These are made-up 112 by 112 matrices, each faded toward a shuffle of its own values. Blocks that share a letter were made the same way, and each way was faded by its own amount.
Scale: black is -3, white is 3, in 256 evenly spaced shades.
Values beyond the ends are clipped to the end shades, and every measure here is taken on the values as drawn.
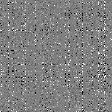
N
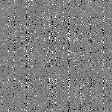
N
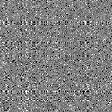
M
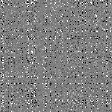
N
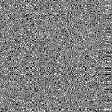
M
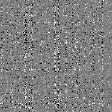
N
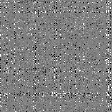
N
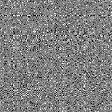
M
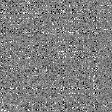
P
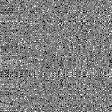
M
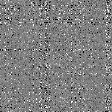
N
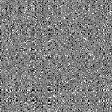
M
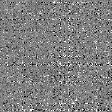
P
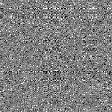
M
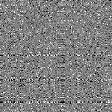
M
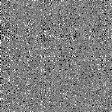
P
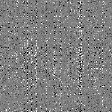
N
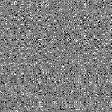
M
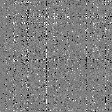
N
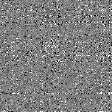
P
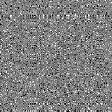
M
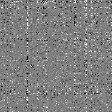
N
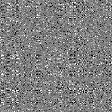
M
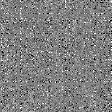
P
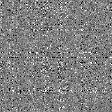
P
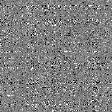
P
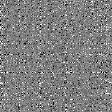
P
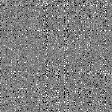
P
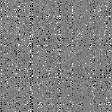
N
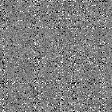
P
